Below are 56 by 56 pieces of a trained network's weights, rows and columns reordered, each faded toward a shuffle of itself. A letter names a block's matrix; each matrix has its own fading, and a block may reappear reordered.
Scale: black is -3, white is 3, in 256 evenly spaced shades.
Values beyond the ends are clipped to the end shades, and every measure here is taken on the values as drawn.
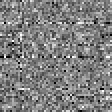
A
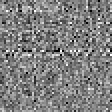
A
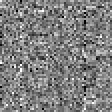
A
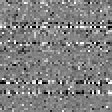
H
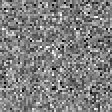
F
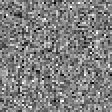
F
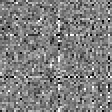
A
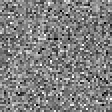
F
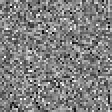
F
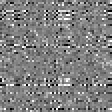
H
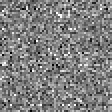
F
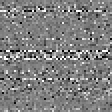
H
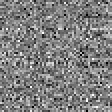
A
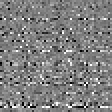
H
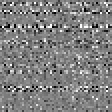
H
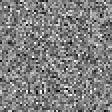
F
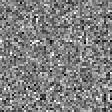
F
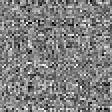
A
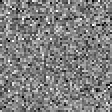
F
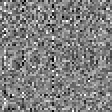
A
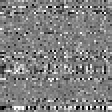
H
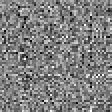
A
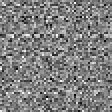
A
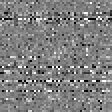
H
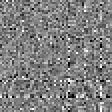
A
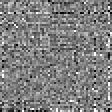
A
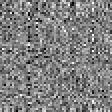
A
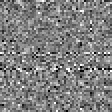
A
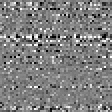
H
